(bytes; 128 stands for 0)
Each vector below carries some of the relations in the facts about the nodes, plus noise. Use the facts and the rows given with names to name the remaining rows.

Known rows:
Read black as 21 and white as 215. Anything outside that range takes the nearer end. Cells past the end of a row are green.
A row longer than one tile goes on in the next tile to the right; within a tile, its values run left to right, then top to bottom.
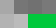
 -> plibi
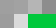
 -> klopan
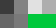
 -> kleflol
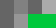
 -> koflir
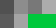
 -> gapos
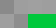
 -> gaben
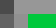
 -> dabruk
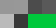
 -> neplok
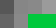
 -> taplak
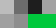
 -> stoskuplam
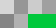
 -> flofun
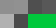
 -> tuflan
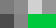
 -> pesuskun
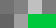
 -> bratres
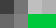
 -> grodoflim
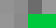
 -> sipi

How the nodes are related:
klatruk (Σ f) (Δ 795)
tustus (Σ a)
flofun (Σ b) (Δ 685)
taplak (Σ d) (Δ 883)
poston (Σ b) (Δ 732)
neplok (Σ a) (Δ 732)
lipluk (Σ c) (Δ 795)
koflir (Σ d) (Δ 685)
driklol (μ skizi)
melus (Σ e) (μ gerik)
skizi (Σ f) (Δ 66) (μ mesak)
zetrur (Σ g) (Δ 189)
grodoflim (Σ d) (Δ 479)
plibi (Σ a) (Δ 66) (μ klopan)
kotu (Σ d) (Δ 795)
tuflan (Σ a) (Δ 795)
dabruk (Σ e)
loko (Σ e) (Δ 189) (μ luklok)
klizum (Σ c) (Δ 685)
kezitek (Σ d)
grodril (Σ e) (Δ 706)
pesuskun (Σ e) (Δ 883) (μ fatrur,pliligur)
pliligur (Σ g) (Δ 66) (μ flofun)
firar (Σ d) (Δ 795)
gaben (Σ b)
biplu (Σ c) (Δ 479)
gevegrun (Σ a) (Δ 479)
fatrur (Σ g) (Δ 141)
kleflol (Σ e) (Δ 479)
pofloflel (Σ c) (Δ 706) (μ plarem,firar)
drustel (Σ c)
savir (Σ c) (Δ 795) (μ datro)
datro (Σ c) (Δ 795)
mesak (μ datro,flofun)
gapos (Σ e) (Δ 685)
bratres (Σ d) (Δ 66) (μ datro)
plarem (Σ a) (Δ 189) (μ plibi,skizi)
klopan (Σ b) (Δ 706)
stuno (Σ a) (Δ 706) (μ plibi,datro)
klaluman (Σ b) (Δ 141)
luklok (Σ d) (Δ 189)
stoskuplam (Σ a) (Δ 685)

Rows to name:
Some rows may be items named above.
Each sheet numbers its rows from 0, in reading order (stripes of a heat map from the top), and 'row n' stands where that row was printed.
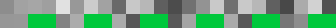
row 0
gaben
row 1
flofun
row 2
poston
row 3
loko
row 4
poston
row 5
firar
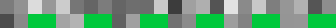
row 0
pesuskun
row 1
stuno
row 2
luklok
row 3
firar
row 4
pliligur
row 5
klaluman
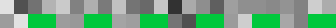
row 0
plarem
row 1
skizi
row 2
zetrur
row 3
kotu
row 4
pofloflel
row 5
biplu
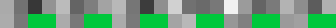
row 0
tustus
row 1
gevegrun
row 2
tustus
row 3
stuno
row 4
fatrur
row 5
klizum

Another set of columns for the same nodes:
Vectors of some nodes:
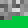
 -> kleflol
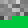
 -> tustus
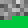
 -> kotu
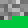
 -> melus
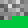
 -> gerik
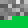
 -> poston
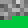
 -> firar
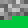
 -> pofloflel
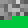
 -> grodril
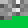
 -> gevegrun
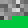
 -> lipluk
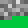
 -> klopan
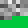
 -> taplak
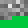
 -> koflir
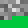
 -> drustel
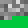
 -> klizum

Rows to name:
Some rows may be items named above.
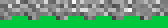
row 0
flofun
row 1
gaben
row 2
bratres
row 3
luklok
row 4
biplu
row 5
tustus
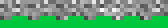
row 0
grodoflim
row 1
klaluman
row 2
poston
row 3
pesuskun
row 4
plarem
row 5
lipluk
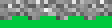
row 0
koflir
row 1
pesuskun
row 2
poston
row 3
stoskuplam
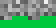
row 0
gapos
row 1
stuno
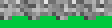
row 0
zetrur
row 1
fatrur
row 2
gapos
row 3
kleflol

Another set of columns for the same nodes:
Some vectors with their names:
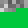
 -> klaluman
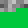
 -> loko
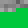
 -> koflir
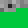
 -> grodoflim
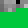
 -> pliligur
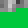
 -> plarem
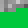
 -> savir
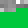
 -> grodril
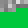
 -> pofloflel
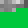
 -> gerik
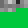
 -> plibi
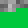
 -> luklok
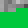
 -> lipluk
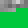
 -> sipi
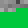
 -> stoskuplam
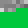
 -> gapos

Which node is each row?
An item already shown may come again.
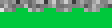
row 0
flofun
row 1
skizi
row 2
bratres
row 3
loko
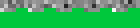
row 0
klaluman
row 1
klopan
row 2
gevegrun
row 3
biplu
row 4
poston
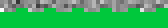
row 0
poston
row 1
gaben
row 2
tustus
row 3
stuno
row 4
lipluk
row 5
klopan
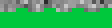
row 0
klizum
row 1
zetrur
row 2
pesuskun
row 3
fatrur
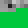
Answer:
kleflol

